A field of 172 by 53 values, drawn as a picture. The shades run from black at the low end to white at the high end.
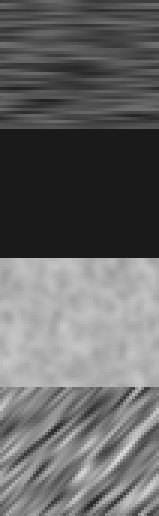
The table splits into 4 rows of 1 panel. Panel 1,1: low, streaked across. Panel 2,1: very low, flat. Panel 3,1: high, blotchy, faint in contrast. Panel 4,1: middling, slanting up to the right, strong in contrast.
